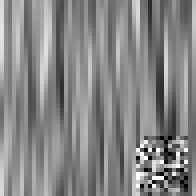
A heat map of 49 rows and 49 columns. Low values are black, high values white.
In the bottom right lies a patch that is rougher than the rest. Values change most from cell to cell in the bottom right. The grain runs up and down.
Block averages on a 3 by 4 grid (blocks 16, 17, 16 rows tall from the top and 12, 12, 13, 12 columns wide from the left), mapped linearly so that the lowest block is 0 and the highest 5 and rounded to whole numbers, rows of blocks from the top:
5231 | 2221 | 4220
